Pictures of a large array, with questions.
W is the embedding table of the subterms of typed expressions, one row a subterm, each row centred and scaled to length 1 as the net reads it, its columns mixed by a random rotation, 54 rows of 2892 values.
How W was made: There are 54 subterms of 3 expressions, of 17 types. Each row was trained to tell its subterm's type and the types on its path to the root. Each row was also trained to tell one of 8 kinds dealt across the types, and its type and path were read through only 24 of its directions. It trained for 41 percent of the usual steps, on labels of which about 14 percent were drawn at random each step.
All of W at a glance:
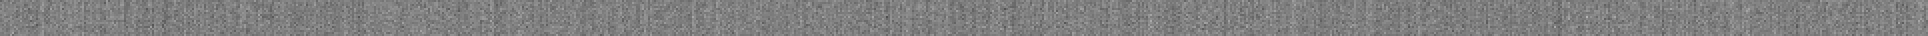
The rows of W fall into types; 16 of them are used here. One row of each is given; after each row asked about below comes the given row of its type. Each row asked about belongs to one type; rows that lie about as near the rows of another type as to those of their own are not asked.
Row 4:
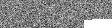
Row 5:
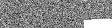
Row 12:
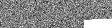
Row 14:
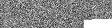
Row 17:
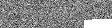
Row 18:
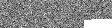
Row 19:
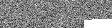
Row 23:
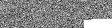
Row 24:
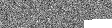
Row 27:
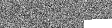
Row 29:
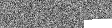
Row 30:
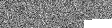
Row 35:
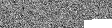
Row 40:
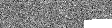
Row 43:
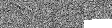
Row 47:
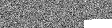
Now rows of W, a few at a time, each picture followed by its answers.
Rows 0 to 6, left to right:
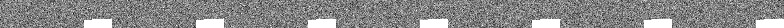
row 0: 4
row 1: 23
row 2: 12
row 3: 12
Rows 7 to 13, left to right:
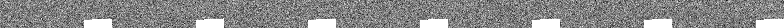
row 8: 24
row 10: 24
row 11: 29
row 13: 40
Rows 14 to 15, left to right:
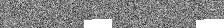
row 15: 40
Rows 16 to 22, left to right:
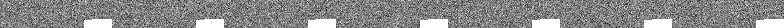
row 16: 47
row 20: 30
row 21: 27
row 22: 40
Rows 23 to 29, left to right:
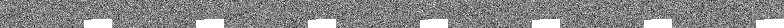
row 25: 24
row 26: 47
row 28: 18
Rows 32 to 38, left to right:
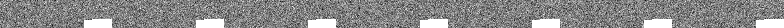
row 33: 43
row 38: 47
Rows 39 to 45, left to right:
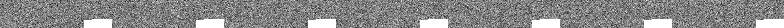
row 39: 14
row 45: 43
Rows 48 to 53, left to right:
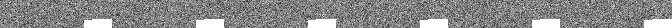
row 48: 4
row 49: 17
